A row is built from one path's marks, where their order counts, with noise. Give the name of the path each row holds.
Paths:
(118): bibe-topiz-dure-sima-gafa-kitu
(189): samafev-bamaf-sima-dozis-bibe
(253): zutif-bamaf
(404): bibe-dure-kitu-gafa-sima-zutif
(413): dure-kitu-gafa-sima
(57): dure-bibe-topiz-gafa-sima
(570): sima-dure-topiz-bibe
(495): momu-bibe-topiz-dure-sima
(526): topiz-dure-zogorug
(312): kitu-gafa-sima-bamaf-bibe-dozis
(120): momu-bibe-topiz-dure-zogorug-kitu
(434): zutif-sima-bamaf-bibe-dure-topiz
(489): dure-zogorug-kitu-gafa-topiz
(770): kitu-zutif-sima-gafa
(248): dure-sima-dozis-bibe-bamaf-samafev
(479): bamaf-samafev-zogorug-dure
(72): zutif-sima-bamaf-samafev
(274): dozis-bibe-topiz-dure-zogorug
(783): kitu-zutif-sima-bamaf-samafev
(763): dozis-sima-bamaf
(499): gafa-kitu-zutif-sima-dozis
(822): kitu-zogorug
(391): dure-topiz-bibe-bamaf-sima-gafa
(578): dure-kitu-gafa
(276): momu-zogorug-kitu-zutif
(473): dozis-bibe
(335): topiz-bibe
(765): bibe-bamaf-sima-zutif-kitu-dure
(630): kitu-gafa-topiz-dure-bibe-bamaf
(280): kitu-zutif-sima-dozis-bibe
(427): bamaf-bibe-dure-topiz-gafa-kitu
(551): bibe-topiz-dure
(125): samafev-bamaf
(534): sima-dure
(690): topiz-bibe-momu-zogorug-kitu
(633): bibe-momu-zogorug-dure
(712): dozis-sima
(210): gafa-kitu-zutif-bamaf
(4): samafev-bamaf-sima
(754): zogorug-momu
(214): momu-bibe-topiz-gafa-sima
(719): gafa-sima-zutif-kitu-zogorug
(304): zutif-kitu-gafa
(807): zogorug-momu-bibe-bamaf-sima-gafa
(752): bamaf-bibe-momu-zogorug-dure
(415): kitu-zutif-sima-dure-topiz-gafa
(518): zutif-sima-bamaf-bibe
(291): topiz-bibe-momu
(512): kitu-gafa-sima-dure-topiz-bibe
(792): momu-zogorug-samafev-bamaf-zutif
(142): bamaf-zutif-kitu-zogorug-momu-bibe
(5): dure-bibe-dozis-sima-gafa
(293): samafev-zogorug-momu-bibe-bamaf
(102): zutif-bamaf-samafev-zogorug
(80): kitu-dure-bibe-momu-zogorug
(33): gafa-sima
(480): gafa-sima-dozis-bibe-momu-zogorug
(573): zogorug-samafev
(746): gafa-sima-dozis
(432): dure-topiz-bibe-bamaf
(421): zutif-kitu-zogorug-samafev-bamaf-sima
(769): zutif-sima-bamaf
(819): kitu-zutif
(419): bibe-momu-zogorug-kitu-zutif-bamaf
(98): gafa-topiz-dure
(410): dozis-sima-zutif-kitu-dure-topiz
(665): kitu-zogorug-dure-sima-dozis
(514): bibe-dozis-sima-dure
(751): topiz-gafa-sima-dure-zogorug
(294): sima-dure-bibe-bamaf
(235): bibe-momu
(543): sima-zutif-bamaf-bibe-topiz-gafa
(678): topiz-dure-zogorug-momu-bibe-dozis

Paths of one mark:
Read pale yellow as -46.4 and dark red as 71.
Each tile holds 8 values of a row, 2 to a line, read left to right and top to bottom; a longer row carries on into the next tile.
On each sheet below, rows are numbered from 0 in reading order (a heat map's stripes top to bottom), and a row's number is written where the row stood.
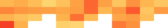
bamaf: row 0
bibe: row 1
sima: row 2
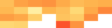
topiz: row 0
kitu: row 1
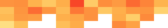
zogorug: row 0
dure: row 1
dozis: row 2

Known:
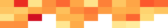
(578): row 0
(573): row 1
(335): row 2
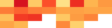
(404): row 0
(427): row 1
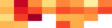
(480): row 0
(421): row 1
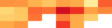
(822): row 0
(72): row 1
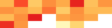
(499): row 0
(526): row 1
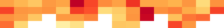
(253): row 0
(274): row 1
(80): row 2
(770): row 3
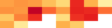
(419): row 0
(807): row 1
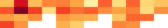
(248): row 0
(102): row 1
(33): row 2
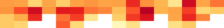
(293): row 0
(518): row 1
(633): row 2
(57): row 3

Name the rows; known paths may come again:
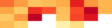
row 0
(276)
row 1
(633)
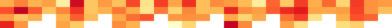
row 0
(189)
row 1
(391)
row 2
(415)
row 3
(526)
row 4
(783)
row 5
(434)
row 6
(495)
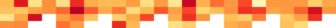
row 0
(578)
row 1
(294)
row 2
(210)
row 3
(57)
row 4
(479)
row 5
(293)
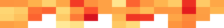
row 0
(822)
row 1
(120)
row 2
(214)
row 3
(534)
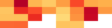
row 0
(665)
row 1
(80)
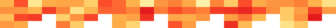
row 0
(719)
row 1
(304)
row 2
(792)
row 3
(421)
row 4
(765)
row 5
(754)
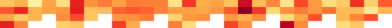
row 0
(4)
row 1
(570)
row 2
(280)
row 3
(427)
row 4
(248)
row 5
(312)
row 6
(98)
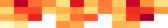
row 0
(678)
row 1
(512)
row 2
(480)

